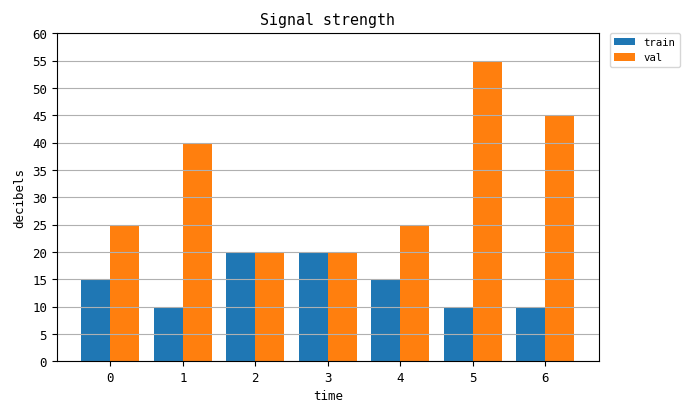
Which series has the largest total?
val
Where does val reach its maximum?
5
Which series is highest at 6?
val
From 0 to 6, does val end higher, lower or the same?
higher
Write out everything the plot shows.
Title: Signal strength
x-axis: time, ticks 0 1 2 3 4 5 6
y-axis: decibels, ticks 0 5 10 15 20 25 30 35 40 45 50 55 60
Legend: train, val
Values:
train: 15 10 20 20 15 10 10
val: 25 40 20 20 25 55 45
